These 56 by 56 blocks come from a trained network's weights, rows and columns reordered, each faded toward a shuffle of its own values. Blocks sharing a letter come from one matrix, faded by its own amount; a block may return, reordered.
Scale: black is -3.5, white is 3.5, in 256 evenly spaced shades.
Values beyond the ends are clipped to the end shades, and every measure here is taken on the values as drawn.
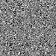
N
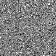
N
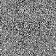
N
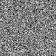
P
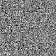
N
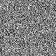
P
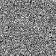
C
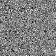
N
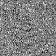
N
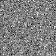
N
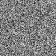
P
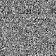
C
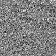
P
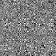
C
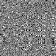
C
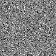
N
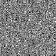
N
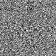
P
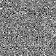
N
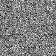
P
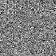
N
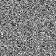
P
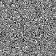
N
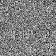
P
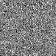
N
